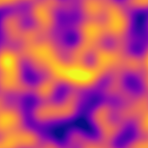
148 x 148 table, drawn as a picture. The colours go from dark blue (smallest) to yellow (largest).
Ninth with the lowest average: bottom middle. Grain: smooth. Lone odd cells: none. Ninth with the highest average: centre.
